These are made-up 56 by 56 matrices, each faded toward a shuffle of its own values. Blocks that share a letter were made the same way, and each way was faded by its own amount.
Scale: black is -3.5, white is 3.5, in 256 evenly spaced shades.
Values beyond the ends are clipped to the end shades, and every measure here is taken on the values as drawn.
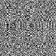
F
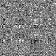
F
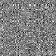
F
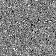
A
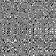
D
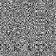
F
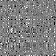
D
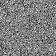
A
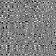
D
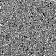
A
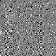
D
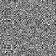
F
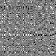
D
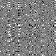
D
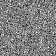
A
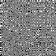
D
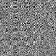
F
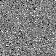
A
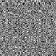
F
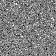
A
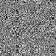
F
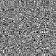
F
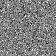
A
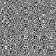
D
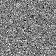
A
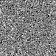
A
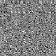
F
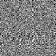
F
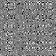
D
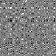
D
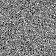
A
